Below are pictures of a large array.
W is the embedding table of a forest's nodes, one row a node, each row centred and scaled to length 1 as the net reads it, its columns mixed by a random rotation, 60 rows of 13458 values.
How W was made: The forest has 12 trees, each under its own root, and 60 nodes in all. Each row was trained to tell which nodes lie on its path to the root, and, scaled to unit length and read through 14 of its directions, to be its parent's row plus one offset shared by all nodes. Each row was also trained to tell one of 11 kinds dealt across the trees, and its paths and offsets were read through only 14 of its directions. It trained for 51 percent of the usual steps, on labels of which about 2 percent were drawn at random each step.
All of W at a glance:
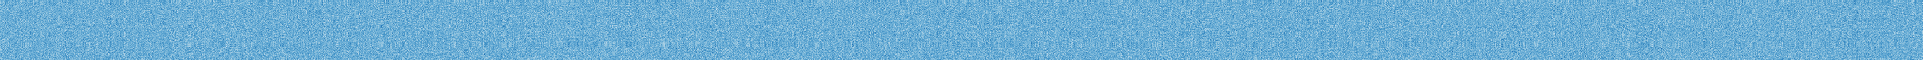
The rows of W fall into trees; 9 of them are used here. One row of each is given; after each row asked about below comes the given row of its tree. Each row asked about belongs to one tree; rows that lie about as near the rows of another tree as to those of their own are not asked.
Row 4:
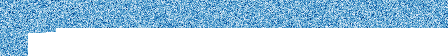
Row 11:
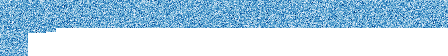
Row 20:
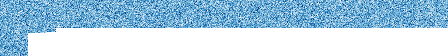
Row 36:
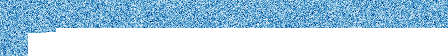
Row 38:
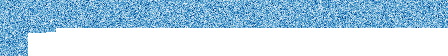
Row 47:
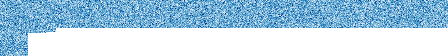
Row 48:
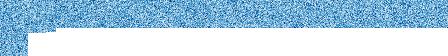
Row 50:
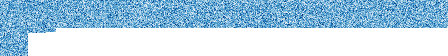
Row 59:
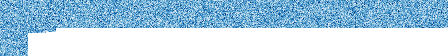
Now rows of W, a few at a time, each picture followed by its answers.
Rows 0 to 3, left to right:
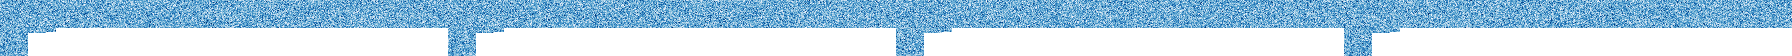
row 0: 36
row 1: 36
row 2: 4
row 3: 50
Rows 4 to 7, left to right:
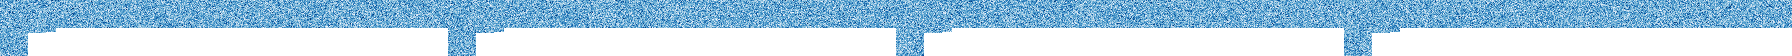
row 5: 48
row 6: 11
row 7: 38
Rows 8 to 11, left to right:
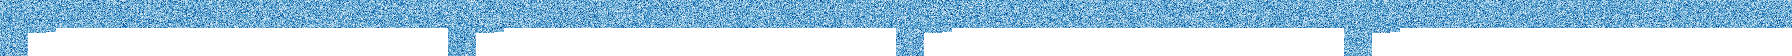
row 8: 48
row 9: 38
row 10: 11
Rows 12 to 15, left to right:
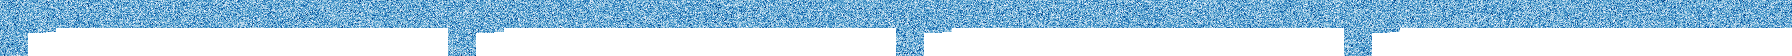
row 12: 47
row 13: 11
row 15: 59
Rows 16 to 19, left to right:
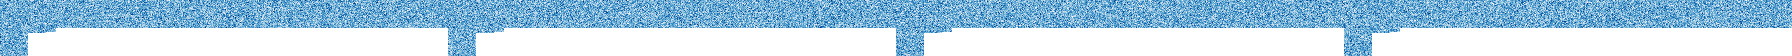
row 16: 4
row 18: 4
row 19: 50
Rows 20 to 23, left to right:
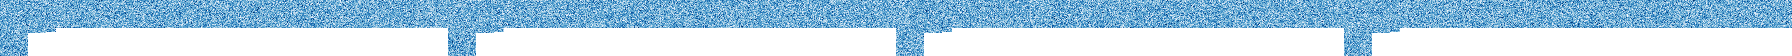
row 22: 50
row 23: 4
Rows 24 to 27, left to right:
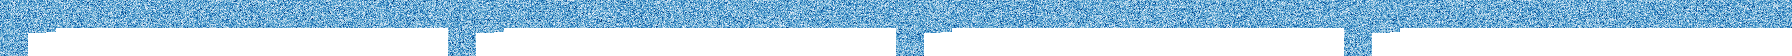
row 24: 20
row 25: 48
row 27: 48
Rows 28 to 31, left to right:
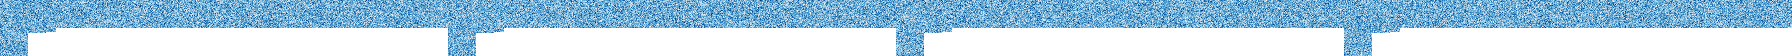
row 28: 50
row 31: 47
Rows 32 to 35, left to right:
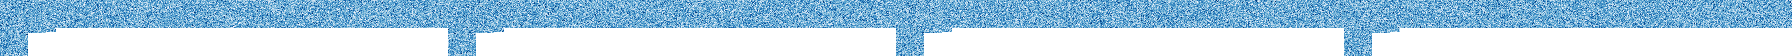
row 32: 36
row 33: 36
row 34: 47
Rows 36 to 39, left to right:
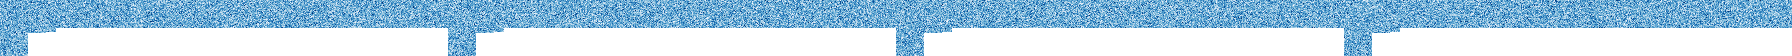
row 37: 59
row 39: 4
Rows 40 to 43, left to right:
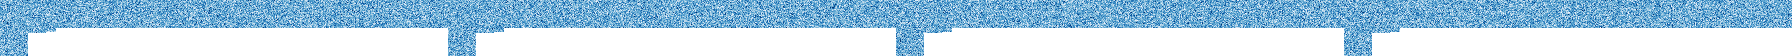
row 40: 11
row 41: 38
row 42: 4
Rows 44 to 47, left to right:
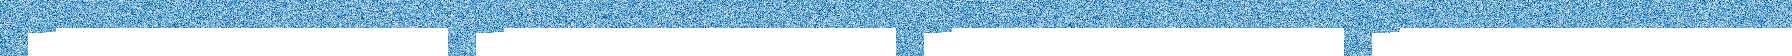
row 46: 4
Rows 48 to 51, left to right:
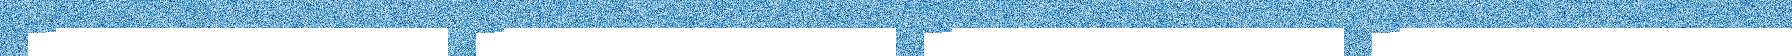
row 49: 11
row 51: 48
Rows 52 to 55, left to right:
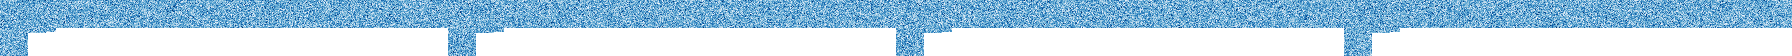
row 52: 11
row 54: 38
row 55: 36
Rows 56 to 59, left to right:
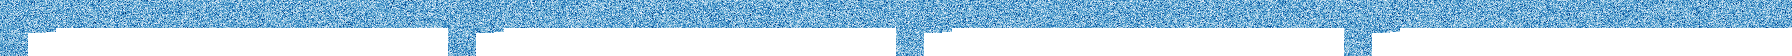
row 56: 20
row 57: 50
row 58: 11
